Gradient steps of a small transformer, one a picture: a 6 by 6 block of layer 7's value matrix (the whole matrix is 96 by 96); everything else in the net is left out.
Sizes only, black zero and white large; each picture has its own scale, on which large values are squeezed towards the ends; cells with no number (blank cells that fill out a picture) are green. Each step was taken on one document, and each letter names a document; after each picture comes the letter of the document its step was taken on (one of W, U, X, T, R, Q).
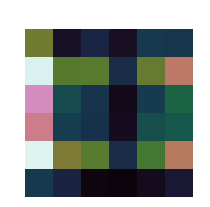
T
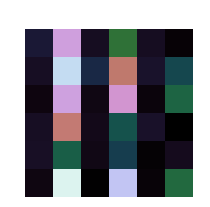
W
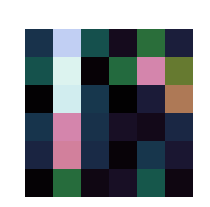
W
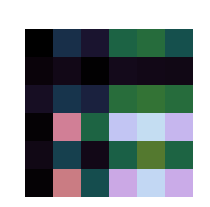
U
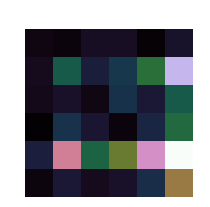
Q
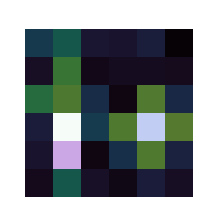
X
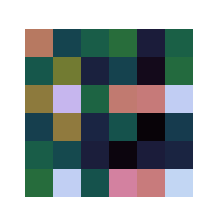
W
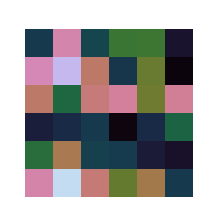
W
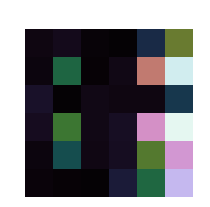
Q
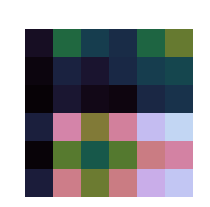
U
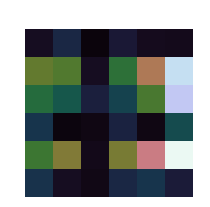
Q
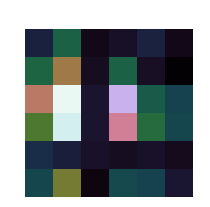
X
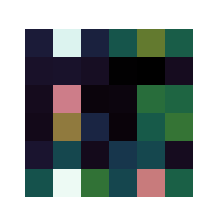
X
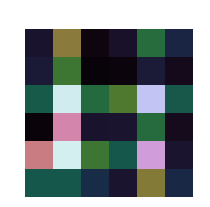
X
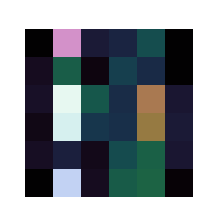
X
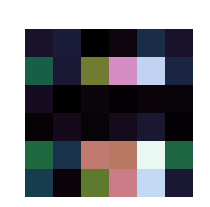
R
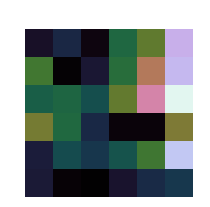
Q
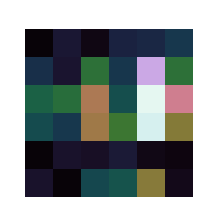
R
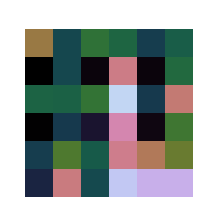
W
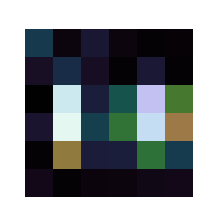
X
